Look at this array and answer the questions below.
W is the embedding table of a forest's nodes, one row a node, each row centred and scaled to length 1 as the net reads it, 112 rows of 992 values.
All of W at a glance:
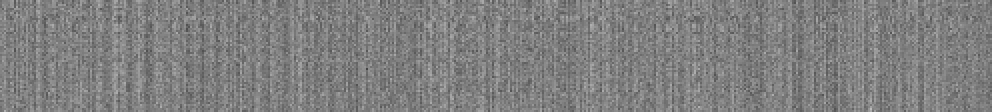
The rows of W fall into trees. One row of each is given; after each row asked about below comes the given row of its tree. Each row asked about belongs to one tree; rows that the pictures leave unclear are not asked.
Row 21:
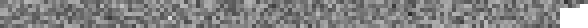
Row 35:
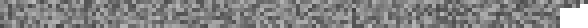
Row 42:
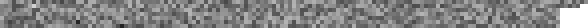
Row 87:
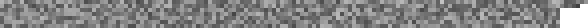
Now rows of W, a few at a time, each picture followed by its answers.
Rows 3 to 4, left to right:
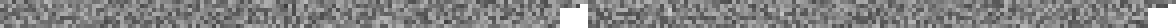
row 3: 87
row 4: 21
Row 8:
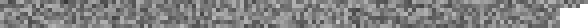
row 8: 42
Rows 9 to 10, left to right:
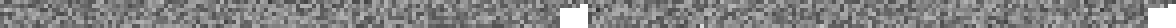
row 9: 35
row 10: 35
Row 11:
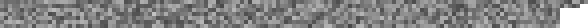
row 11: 87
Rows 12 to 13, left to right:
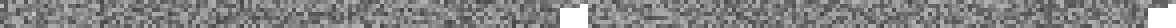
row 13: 87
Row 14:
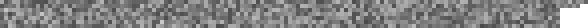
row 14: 35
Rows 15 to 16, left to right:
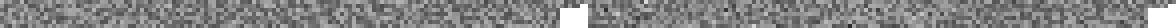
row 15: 87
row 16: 42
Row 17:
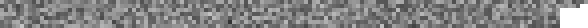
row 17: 42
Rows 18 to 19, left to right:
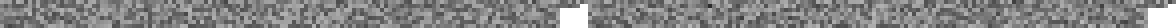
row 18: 42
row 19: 42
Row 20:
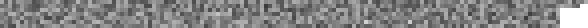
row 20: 42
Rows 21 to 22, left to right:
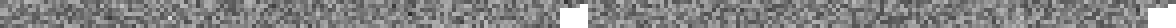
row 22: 87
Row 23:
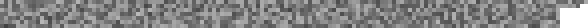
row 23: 42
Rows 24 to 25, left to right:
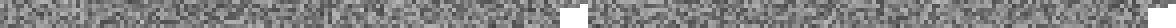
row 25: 87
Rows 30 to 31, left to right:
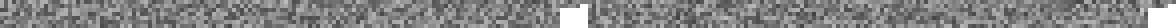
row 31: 87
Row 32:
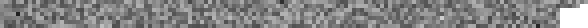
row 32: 42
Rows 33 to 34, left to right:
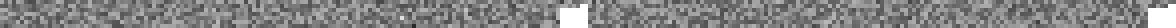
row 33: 42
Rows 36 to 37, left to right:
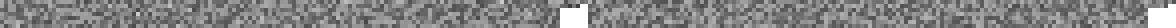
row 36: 87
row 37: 35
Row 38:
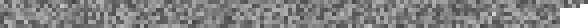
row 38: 35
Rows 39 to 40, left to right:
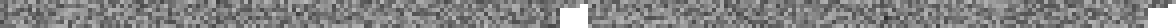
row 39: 87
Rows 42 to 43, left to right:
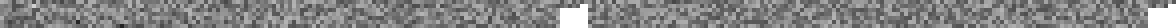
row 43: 87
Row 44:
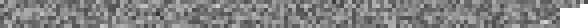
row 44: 35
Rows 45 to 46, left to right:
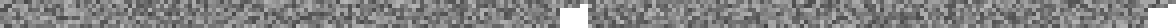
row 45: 87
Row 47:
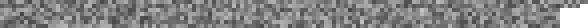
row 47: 42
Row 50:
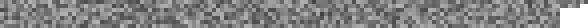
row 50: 87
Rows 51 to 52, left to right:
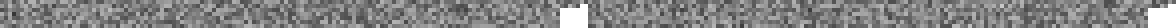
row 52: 35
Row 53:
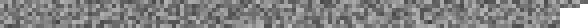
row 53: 87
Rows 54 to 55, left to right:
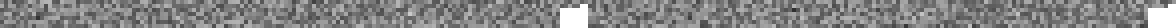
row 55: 42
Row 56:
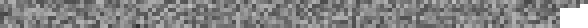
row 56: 35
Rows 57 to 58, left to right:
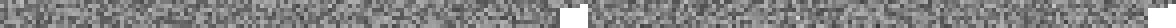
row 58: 35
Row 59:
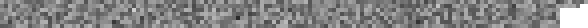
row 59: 42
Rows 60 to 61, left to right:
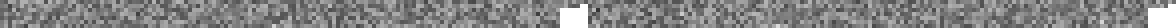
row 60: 21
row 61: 35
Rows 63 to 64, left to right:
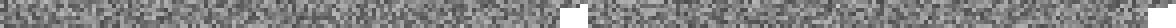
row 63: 87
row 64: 87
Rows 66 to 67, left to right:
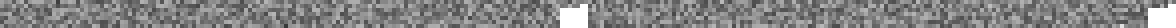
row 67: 35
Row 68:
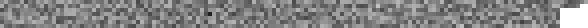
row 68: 87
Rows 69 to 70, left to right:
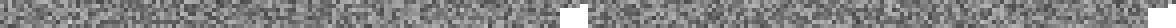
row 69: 87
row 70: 87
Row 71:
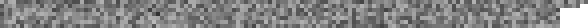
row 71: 35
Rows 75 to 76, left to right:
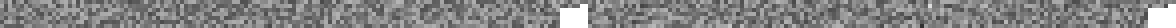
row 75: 87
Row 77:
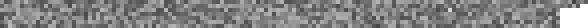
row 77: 35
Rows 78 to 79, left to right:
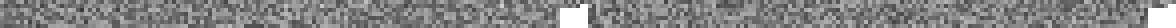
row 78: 42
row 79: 87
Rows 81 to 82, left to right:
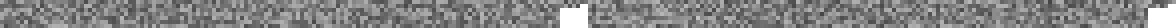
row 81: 42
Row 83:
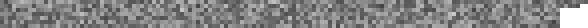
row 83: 21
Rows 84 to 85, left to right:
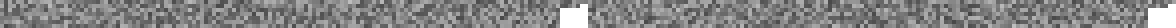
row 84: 87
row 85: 87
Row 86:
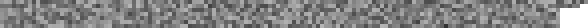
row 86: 42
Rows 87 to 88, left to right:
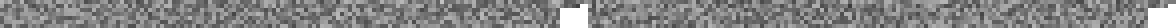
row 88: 87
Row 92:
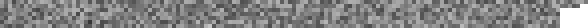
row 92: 87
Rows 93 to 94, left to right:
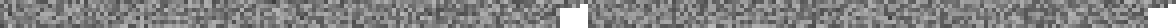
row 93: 35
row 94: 35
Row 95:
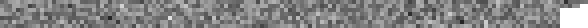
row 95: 21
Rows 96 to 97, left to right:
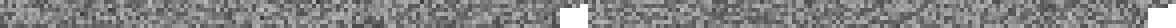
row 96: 35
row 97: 87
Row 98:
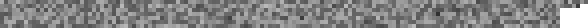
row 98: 35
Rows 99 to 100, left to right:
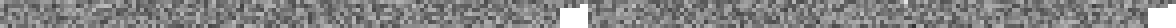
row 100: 35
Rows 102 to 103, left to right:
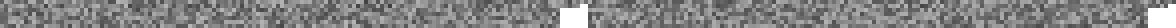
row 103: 35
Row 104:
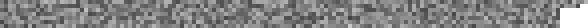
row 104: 87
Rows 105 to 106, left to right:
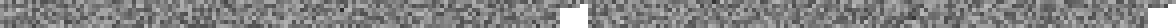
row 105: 42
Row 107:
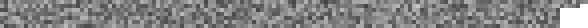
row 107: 87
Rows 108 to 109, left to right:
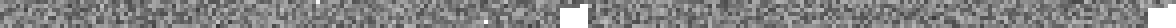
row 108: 35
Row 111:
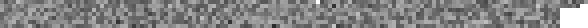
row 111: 35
